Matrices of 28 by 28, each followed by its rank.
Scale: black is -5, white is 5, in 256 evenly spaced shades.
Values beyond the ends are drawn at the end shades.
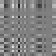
one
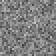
full rank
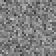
full rank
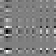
one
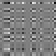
one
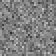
full rank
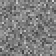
full rank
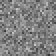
full rank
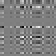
one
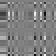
one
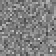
full rank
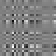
one
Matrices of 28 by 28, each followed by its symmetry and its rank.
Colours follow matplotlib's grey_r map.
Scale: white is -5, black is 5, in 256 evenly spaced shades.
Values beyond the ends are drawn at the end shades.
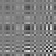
symmetric, rank one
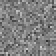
antisymmetric, full rank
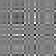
symmetric, rank one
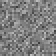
antisymmetric, full rank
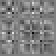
symmetric, rank two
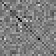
symmetric, rank five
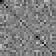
symmetric, rank five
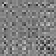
symmetric, rank three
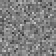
antisymmetric, full rank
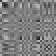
symmetric, rank three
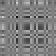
symmetric, rank one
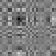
symmetric, rank two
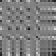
symmetric, rank two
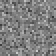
antisymmetric, full rank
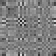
symmetric, rank three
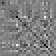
symmetric, rank five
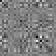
symmetric, rank three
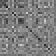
symmetric, rank five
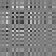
symmetric, rank one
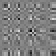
symmetric, rank two
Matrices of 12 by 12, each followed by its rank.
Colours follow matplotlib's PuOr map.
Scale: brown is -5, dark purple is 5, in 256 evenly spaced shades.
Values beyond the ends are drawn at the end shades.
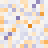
full rank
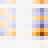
one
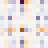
two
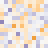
full rank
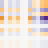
one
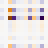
one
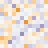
full rank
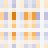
one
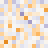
full rank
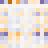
two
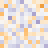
full rank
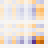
one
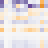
two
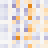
two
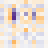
two
